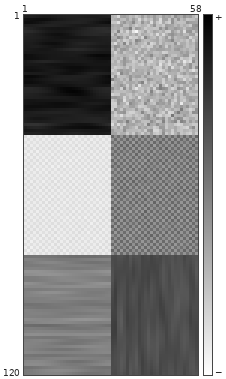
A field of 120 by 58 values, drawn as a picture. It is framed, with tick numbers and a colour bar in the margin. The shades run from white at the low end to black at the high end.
The table splits into 3 rows of 2 panels. Panel 1,1: very high, streaked across, faint in contrast. Panel 1,2: low, fine-grained. Panel 2,1: very low, checkered, faint in contrast. Panel 2,2: middling, checkered. Panel 3,1: middling, streaked across, faint in contrast. Panel 3,2: high, streaked downward, faint in contrast.
